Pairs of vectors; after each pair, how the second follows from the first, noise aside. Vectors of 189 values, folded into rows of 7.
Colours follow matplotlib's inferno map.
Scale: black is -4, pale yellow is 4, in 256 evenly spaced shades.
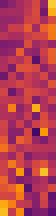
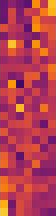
reversed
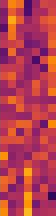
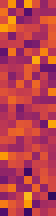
sign-scrambled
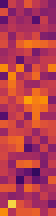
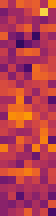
reversed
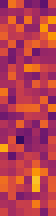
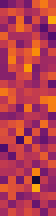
sign-scrambled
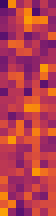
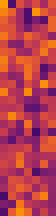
negated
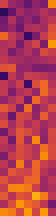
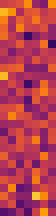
sign-scrambled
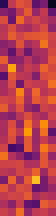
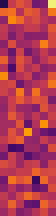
sign-scrambled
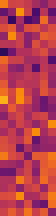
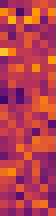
negated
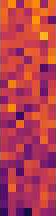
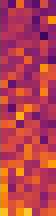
negated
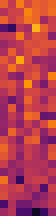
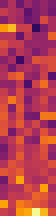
negated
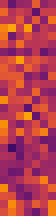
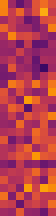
reversed
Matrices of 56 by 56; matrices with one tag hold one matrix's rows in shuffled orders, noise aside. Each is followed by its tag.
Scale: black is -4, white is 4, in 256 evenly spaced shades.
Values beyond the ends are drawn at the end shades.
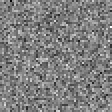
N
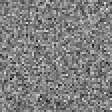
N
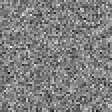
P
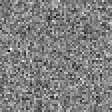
P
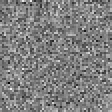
P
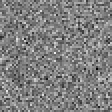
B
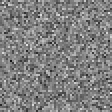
N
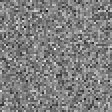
B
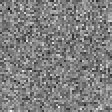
P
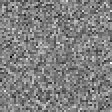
N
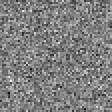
P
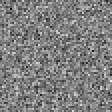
N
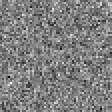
P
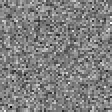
N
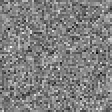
P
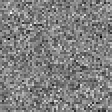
P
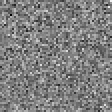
N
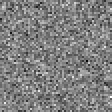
N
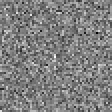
B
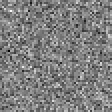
P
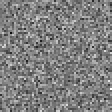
N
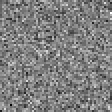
N
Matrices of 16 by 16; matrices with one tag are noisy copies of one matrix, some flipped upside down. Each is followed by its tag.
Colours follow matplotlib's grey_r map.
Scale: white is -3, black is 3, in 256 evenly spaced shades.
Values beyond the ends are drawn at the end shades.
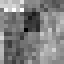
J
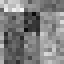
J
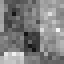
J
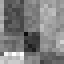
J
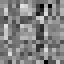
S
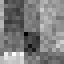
J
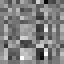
S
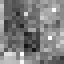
J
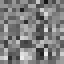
S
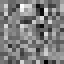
S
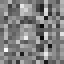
S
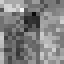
J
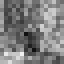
J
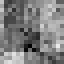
J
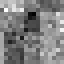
J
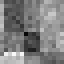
J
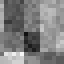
J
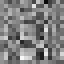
S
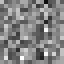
S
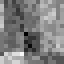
J
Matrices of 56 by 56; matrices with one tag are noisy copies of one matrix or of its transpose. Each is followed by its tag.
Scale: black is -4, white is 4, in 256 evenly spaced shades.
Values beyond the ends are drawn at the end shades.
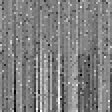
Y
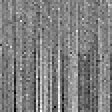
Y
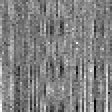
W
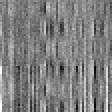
W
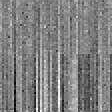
Y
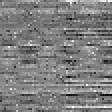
W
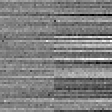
Y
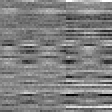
W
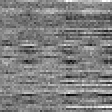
W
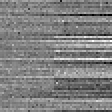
Y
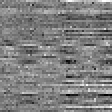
W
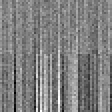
Y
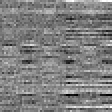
W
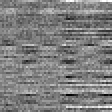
W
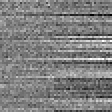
Y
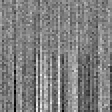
Y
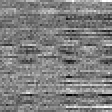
W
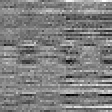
W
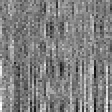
W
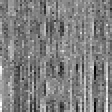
W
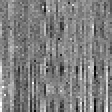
W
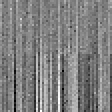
Y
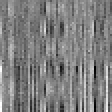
W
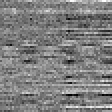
W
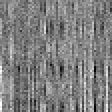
W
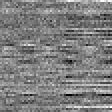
W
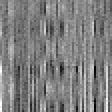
W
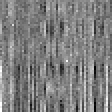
W
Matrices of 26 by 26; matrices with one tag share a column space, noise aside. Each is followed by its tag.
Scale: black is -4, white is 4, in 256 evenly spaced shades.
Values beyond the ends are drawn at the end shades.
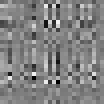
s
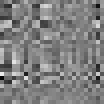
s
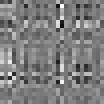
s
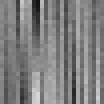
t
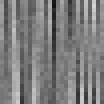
t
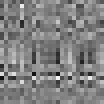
s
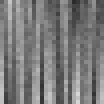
t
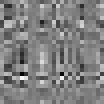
s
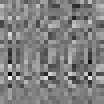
s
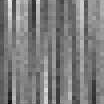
t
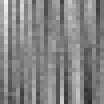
t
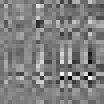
s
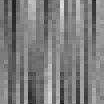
t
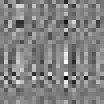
s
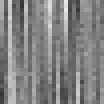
t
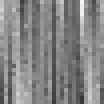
t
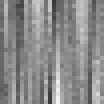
t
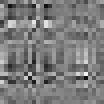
s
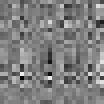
s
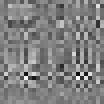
s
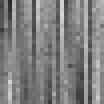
t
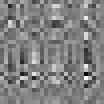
s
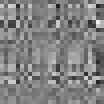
s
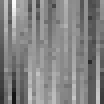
t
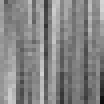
t
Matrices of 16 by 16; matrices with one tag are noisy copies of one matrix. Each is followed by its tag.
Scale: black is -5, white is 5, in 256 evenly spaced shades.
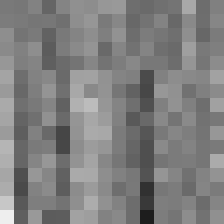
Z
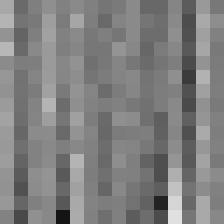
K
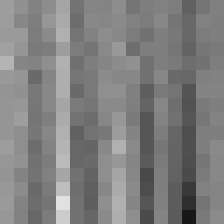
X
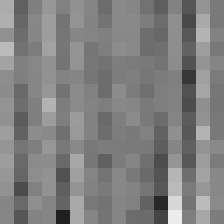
K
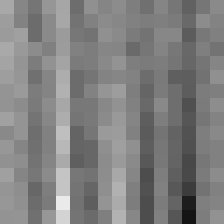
X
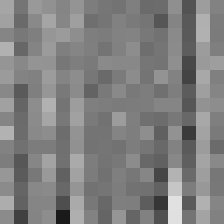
K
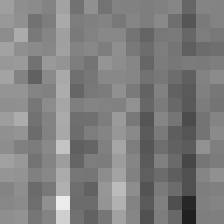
X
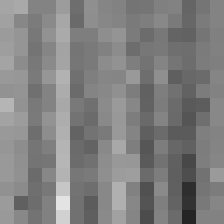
X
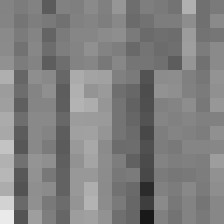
Z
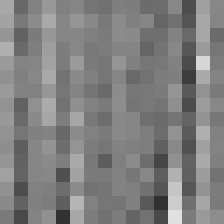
K
